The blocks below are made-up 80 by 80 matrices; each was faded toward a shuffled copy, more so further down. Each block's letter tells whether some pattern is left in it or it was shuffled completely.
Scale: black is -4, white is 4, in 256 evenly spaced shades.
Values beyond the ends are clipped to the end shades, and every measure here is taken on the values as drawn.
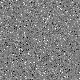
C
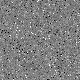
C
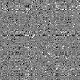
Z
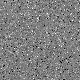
C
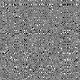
Z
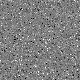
C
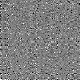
Z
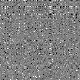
Z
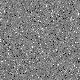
C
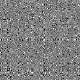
Z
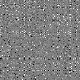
Z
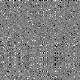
Z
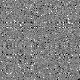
Z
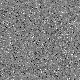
C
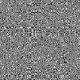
Z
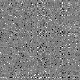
Z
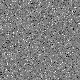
C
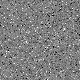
C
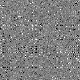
Z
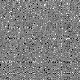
Z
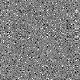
Z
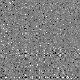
Z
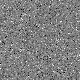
C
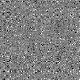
Z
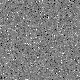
C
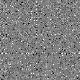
Z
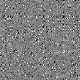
Z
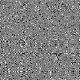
Z
